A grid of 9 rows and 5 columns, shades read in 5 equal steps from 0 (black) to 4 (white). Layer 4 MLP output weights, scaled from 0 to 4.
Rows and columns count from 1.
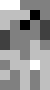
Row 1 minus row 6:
1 1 0 -1 -1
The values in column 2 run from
2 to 4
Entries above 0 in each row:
5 4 4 5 5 5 5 5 5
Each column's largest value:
4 4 3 4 3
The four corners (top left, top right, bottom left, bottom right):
4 2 2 3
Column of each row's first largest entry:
1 1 1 2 4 1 4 1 3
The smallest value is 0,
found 2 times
